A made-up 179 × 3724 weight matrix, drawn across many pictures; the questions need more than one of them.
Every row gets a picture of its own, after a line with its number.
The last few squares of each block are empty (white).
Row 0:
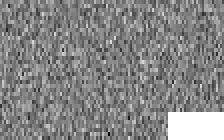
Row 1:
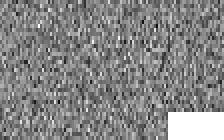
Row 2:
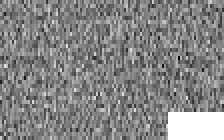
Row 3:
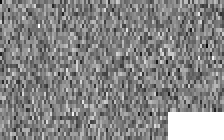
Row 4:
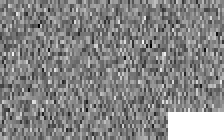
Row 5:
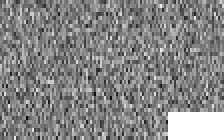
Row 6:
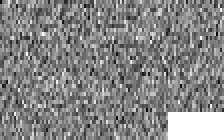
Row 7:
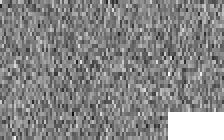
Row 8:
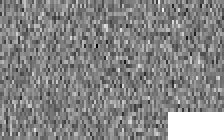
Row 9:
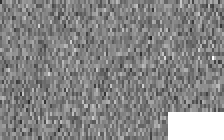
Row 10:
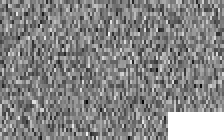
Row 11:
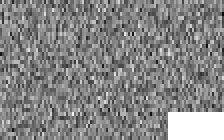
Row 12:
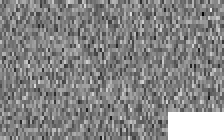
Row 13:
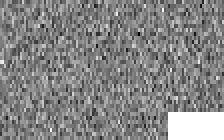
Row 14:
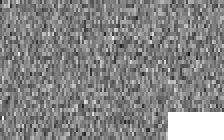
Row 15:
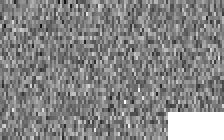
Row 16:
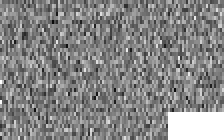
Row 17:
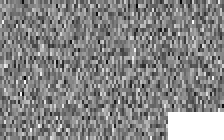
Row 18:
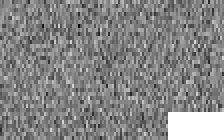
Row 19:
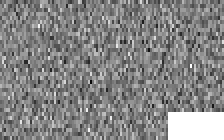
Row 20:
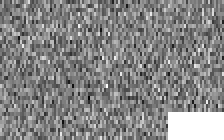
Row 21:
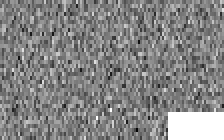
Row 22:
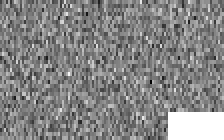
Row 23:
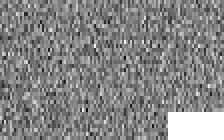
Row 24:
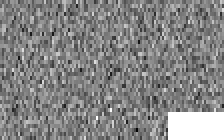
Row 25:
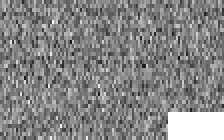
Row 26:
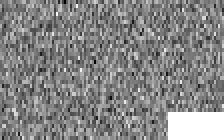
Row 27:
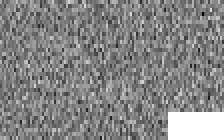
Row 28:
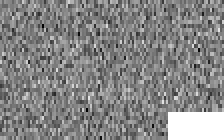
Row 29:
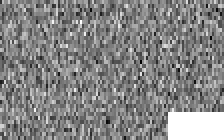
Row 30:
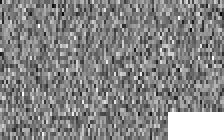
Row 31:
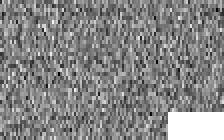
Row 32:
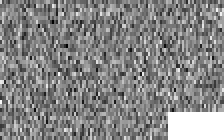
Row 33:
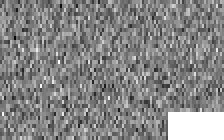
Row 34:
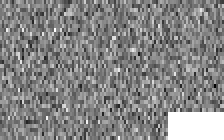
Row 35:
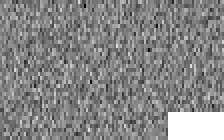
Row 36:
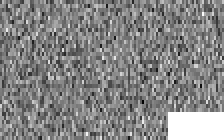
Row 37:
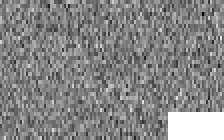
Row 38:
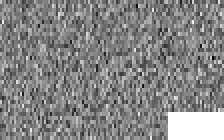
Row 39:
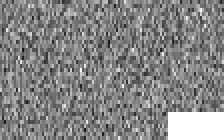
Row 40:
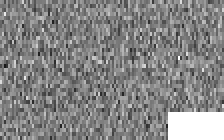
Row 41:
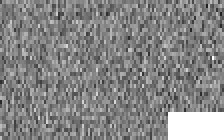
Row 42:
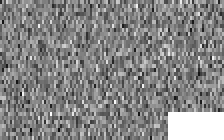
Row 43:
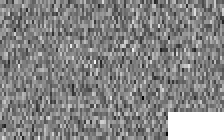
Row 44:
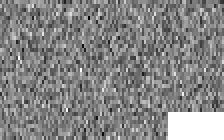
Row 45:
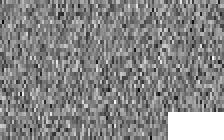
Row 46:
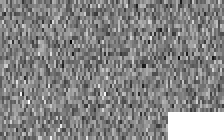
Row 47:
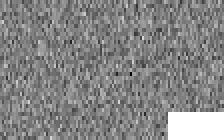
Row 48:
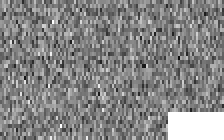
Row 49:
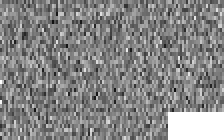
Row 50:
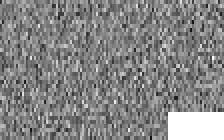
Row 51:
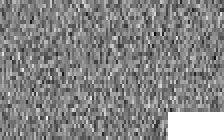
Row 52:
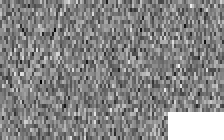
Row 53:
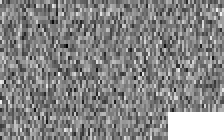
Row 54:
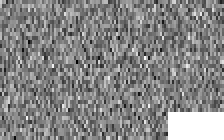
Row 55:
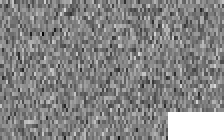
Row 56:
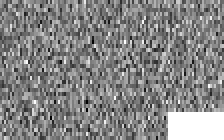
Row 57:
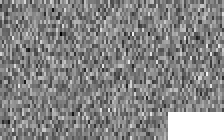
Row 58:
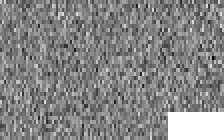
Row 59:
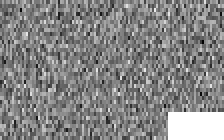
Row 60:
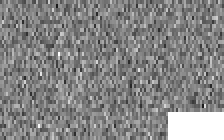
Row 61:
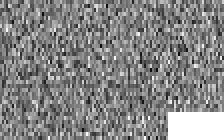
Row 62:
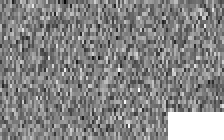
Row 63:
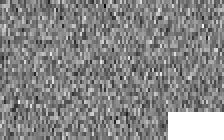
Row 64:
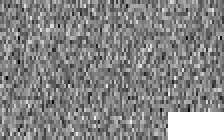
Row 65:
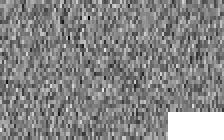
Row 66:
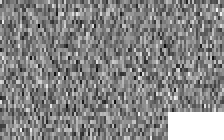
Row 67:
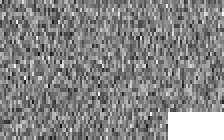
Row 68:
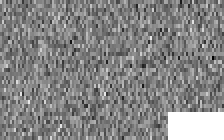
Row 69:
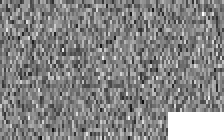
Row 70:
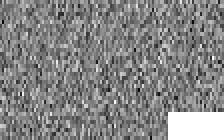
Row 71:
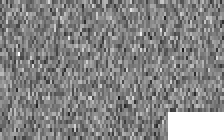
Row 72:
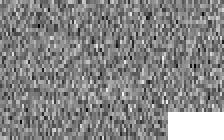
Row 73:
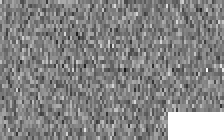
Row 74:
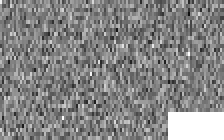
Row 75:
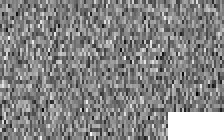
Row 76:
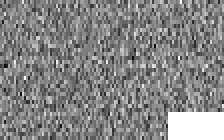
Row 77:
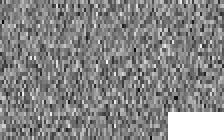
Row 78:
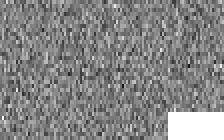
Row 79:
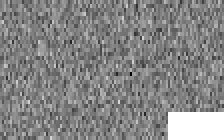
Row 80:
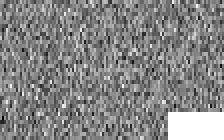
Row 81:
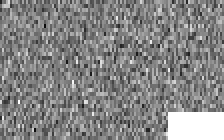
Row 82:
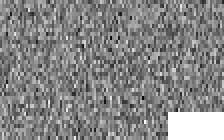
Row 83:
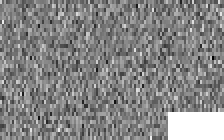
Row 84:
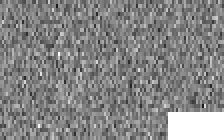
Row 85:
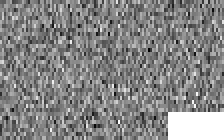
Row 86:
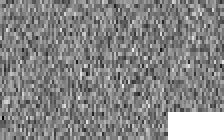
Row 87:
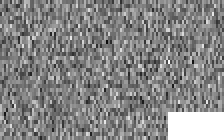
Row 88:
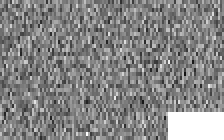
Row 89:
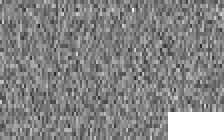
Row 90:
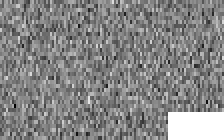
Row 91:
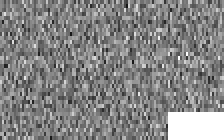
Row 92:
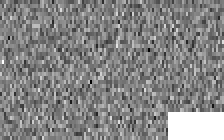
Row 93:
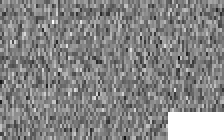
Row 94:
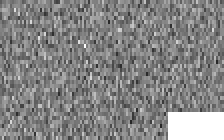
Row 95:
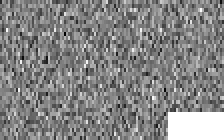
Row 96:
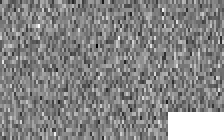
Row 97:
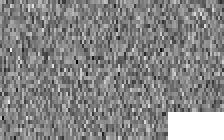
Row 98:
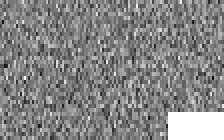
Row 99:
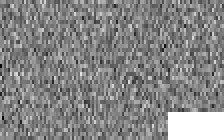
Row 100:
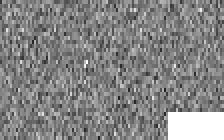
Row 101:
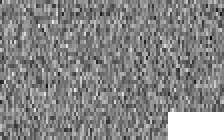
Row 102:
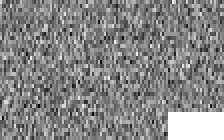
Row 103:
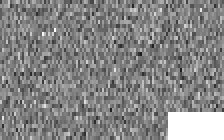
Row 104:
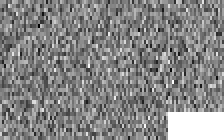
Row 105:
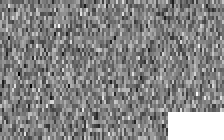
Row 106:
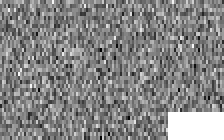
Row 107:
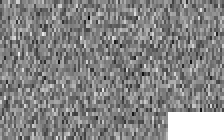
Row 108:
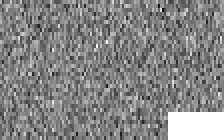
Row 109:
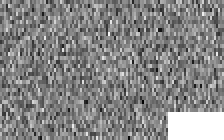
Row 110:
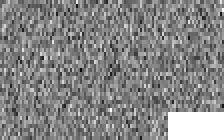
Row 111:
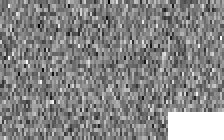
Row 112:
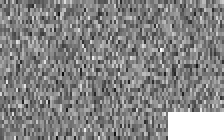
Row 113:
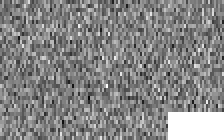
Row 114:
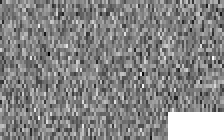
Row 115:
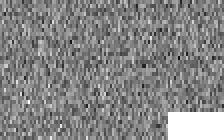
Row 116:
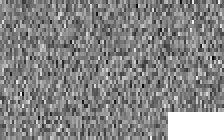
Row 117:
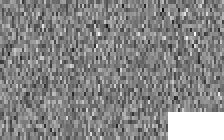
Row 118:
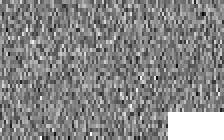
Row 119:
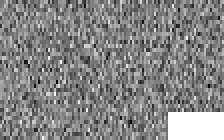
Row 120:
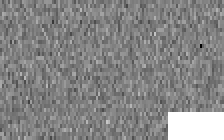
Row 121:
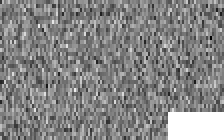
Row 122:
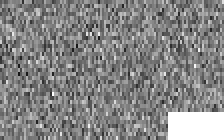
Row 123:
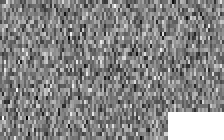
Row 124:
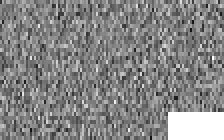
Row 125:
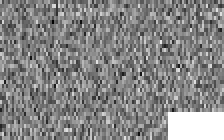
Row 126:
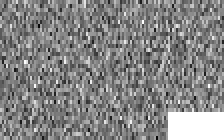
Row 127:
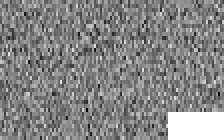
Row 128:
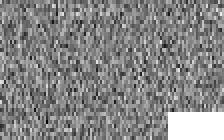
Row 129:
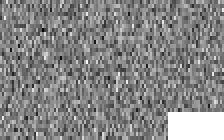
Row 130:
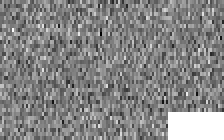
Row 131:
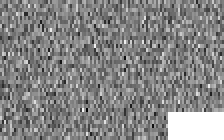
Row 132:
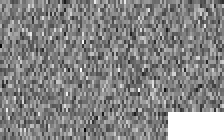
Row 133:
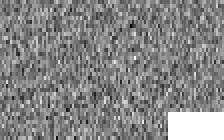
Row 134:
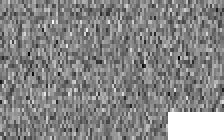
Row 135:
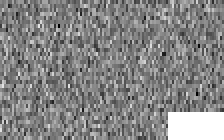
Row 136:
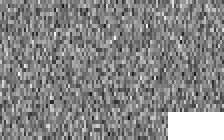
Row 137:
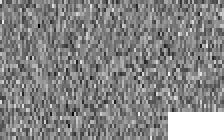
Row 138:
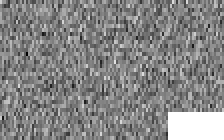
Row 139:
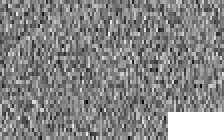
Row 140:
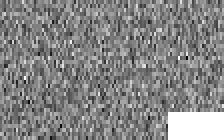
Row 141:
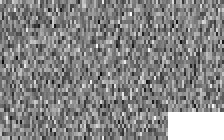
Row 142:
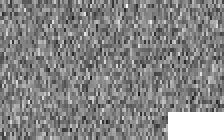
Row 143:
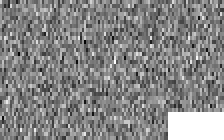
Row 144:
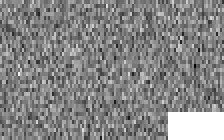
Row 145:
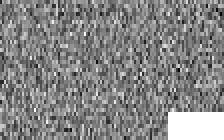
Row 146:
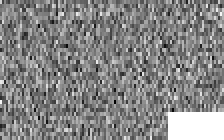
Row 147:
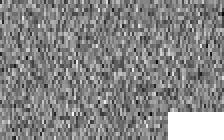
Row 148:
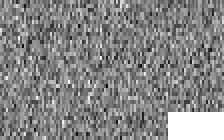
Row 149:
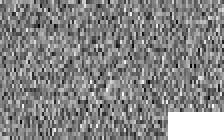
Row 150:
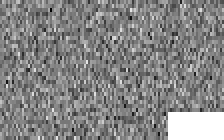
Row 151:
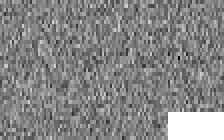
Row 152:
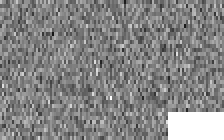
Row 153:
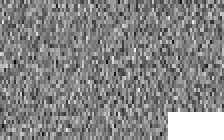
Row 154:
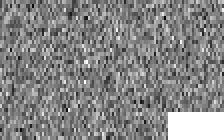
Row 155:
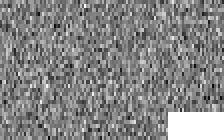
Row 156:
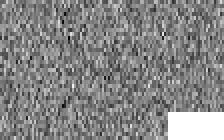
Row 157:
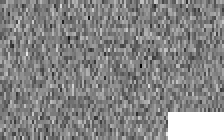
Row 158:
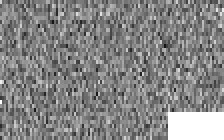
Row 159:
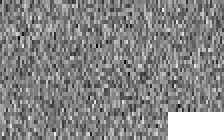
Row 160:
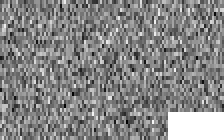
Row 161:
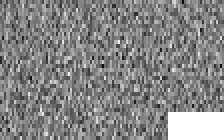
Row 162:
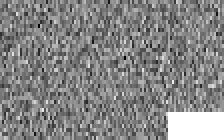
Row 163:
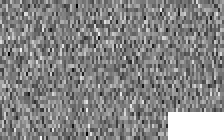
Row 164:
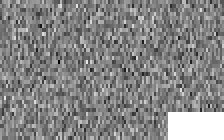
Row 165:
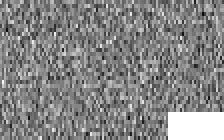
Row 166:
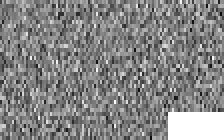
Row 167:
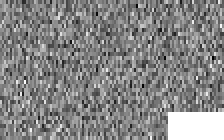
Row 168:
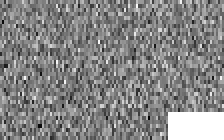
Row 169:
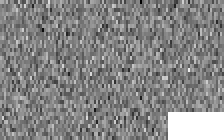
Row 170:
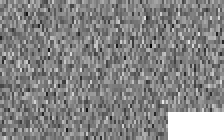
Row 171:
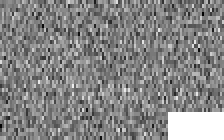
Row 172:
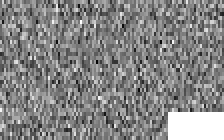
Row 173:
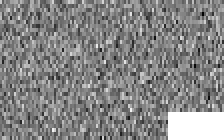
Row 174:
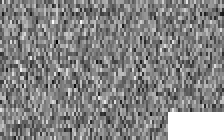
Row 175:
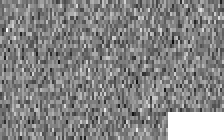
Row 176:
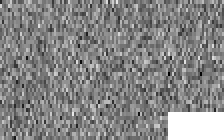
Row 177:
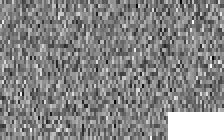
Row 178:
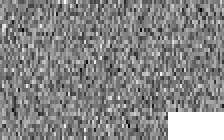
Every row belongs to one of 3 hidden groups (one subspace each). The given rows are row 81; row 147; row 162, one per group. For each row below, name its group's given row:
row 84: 147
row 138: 81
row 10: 162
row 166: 147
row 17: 147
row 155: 162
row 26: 81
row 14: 81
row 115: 147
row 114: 147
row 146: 147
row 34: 81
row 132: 81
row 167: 147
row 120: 147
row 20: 162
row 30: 147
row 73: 81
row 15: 81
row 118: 162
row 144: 162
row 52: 81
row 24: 81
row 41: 147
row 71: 81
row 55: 81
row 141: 162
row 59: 147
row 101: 147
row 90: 162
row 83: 147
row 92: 162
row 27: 162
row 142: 147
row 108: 162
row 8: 162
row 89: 147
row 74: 81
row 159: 162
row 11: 147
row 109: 162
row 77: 147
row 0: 162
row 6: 81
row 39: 81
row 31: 147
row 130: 162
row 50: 147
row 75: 162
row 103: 81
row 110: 81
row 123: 81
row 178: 81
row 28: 162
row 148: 162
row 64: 162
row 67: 147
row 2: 147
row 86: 81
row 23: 162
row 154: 81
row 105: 162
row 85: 162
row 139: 162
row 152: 81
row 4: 162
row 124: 147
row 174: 147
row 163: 162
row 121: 147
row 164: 81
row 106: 162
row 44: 81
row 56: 162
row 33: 81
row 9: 147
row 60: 147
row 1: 162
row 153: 147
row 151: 147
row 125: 147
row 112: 81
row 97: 81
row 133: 81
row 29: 147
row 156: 81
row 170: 162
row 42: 147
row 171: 162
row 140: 147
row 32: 147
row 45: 147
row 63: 81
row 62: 81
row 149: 162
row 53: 147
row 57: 147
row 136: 162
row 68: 147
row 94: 81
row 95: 81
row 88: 162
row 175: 81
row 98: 147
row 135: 162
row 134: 147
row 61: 162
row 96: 162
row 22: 81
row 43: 81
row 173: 162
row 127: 162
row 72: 162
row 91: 147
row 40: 147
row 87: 162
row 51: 81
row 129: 81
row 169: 81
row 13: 162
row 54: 81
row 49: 147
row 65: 81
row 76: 147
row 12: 162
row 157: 81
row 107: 81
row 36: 162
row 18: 162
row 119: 162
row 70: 147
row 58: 147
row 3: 147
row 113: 162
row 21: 81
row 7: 147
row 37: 162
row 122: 162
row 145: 147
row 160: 81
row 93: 147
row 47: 147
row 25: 147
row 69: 162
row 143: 81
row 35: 162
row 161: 81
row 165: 162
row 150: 81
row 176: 147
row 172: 147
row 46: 147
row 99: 81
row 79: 147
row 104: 162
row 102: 81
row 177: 147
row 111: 162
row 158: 147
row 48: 147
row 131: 162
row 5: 81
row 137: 147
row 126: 162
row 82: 81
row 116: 147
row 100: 81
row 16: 147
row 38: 147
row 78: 81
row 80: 81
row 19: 162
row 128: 147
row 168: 147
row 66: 147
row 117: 162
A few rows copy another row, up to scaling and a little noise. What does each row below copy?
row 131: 23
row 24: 21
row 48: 25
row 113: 20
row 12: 27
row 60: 84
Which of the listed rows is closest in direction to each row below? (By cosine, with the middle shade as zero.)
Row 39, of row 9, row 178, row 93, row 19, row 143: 143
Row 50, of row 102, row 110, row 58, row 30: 30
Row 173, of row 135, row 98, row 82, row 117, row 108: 108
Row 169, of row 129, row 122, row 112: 129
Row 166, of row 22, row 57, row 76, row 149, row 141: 76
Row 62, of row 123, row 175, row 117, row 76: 175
